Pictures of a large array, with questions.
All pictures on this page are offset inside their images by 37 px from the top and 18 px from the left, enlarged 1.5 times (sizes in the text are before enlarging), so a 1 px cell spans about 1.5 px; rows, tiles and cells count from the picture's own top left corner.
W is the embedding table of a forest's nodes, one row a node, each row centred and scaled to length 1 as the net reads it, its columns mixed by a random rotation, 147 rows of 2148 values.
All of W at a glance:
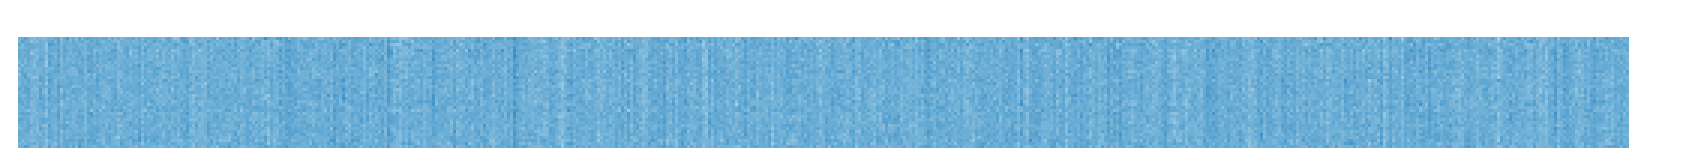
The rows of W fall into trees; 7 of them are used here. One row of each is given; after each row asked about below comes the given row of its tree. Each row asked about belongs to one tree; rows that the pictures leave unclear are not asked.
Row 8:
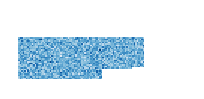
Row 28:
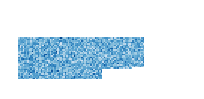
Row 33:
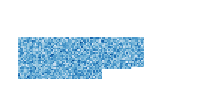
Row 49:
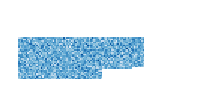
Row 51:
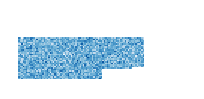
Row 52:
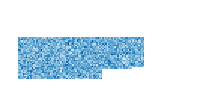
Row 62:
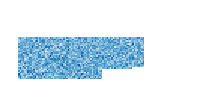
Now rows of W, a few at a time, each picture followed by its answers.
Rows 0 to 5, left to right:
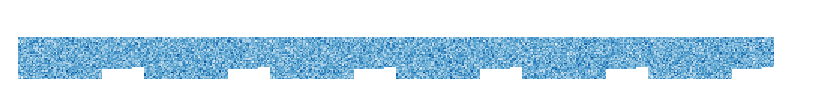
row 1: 33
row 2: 52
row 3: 33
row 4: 51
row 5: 52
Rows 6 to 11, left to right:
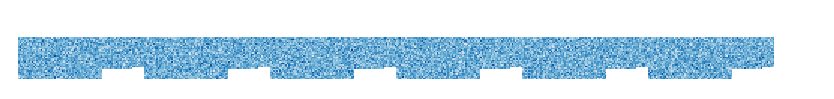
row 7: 51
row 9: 8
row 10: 8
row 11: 62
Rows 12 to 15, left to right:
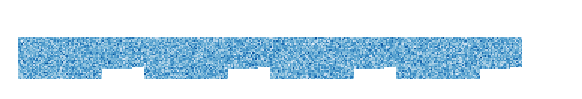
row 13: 62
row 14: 49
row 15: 8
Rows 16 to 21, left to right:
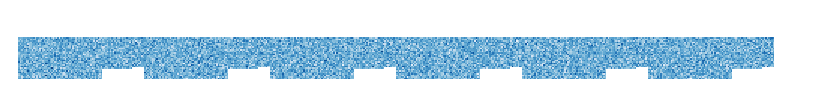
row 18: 52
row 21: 52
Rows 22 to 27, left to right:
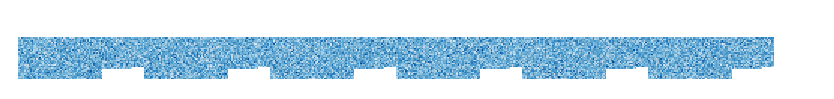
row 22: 33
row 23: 28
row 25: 8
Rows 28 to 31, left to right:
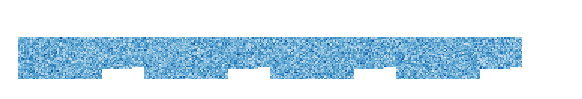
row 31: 8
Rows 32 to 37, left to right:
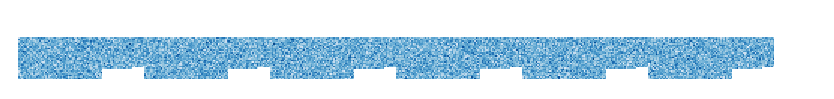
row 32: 49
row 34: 8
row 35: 52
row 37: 62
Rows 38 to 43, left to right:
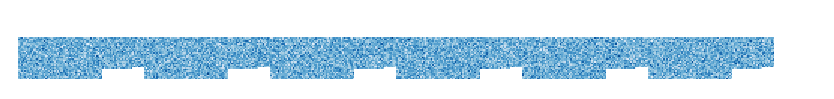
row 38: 8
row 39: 52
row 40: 49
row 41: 51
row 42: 33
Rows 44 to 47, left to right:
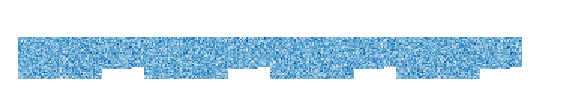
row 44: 52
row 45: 52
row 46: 28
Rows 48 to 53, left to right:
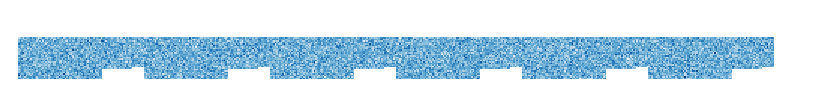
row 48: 33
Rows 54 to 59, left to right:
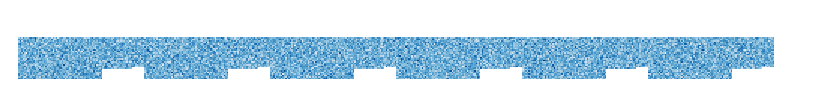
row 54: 33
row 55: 49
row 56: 28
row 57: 8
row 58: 8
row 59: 28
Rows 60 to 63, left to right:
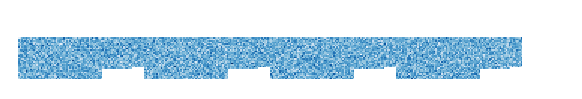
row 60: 49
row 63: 28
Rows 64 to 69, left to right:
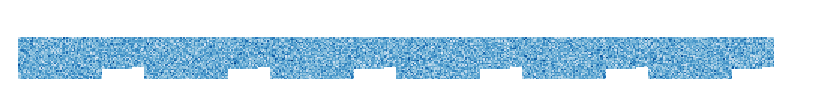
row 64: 49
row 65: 52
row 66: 8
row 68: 8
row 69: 8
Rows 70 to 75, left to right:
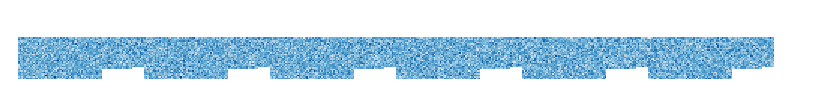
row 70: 52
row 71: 52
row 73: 52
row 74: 8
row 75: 49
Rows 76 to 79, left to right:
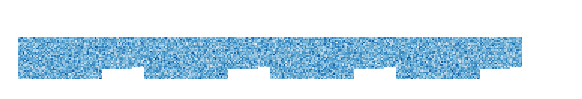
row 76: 8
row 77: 28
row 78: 52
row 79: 28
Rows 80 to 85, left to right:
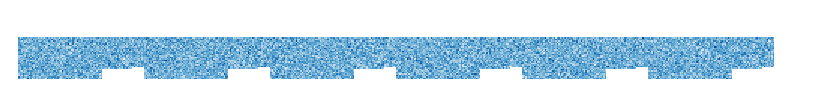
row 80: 52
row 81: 8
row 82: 8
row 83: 28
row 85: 52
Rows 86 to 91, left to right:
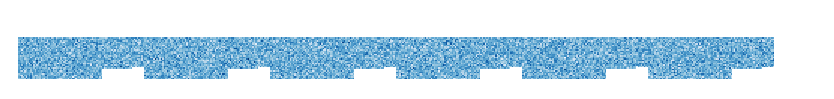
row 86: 52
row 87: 28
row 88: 52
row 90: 28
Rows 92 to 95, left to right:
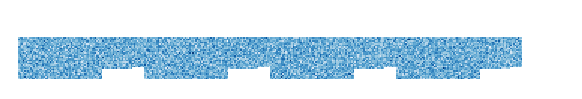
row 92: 8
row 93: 49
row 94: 28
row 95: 51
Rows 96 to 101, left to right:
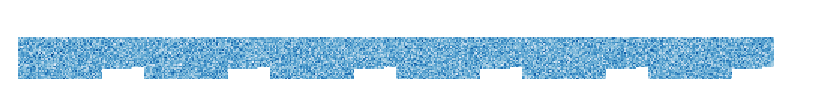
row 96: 33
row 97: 33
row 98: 28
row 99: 8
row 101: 49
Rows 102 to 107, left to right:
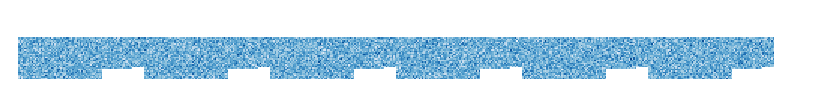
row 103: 52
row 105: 28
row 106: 62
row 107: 52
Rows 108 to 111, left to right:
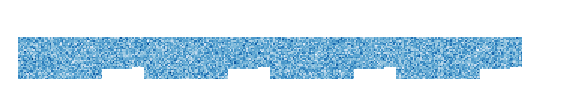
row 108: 28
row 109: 52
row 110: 51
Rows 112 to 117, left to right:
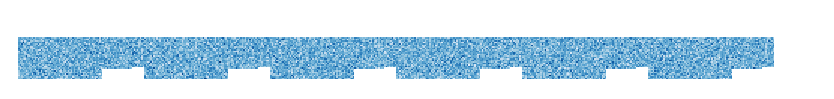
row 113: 49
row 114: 51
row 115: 52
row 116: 52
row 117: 8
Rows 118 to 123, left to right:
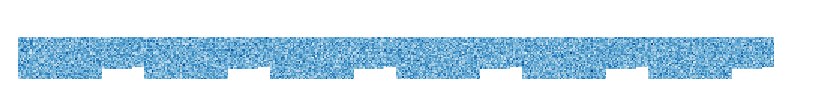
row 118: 49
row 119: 49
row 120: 28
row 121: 8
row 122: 49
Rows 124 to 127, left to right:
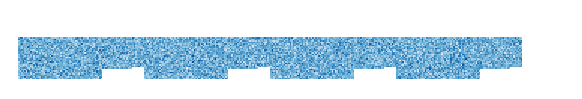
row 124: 8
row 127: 51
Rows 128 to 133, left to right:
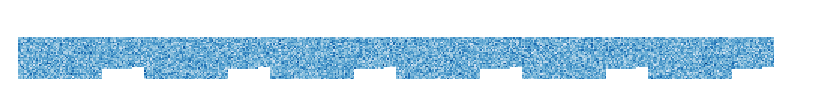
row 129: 62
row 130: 51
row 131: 52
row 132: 49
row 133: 51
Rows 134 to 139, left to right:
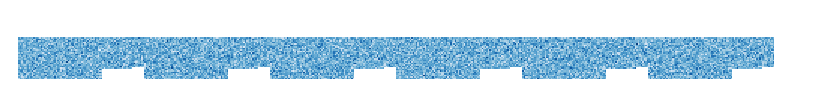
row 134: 52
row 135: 62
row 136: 62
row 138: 62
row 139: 62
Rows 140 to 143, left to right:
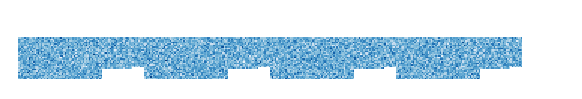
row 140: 28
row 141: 8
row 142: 62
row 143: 28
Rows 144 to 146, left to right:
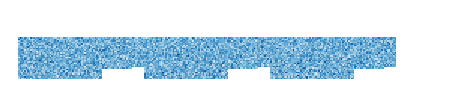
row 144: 8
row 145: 33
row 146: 52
